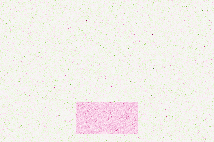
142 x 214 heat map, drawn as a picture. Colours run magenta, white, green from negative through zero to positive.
Stripes: none. Ninth with the lowest average: bottom middle. Odd patch: lower, in the bottom middle.
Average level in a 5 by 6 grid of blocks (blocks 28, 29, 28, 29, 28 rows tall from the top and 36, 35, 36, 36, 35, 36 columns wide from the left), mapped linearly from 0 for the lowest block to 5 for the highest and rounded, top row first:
555555 | 555555 | 555555 | 552255 | 550055
